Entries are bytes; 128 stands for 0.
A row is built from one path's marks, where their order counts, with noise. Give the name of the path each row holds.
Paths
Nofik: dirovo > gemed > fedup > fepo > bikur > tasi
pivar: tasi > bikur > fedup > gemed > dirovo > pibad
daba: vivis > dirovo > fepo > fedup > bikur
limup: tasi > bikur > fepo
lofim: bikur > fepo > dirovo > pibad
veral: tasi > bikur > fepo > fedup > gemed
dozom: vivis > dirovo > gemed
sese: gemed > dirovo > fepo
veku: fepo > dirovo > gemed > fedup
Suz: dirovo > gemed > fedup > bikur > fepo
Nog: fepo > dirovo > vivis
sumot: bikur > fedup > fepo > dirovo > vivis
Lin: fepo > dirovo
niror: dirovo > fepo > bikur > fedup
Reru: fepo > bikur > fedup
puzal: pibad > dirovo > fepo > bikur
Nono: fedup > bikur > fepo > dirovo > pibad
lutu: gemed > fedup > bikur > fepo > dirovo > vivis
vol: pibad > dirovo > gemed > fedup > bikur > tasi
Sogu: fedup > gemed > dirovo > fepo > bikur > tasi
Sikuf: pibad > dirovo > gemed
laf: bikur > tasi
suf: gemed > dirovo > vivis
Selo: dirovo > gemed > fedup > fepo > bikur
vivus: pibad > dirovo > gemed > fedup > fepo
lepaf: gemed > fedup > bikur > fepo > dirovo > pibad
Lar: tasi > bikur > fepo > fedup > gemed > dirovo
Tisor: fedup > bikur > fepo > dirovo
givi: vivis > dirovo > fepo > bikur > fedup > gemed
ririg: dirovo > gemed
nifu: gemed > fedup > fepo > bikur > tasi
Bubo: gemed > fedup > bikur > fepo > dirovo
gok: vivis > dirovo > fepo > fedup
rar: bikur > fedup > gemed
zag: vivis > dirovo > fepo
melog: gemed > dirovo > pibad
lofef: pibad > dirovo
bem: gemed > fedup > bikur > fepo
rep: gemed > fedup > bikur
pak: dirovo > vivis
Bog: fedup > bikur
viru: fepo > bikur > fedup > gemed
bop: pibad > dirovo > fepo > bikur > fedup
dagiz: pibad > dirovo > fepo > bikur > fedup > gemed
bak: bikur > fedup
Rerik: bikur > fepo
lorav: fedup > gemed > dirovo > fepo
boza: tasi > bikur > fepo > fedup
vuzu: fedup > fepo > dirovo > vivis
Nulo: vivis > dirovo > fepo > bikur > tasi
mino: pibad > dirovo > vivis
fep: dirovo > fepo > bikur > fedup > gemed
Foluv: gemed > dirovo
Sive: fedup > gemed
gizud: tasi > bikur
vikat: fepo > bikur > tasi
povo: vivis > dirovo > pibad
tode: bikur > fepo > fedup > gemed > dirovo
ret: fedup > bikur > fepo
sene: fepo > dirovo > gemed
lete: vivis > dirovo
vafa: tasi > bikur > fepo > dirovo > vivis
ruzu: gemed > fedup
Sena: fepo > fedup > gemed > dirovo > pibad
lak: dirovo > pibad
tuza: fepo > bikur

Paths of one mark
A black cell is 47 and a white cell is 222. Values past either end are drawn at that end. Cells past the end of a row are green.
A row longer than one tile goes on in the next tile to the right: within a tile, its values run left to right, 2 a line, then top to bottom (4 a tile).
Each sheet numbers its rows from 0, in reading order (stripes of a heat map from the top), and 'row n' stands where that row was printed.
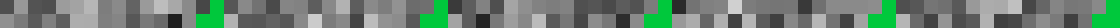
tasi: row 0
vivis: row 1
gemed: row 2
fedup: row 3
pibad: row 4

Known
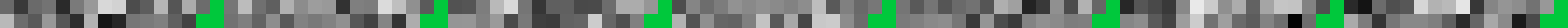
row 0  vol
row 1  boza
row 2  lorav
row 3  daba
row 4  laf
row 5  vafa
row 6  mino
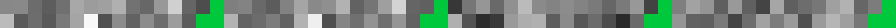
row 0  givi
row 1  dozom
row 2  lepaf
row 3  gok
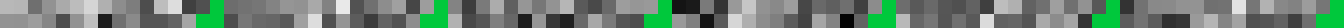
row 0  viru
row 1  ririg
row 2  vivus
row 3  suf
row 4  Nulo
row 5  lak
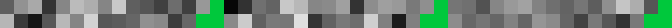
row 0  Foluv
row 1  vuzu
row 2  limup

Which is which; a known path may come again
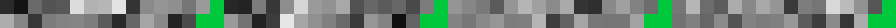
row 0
mino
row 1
lutu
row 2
rar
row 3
boza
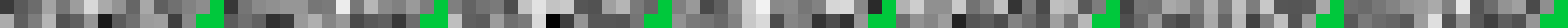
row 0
puzal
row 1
lak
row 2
dagiz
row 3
veral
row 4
Reru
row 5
Selo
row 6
ririg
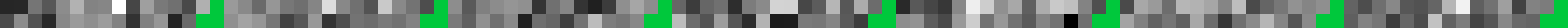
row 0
pak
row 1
vikat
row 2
Rerik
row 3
vol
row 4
vafa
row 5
Tisor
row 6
Nofik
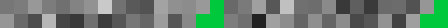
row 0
bop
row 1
ruzu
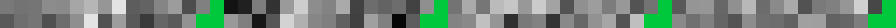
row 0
fep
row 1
suf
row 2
tuza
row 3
lofim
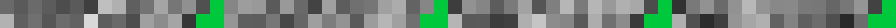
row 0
Nulo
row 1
gok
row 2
povo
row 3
lepaf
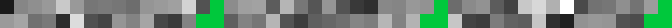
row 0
Nono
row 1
bak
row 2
lofef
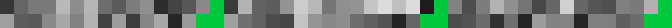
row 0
rep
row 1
pivar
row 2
Suz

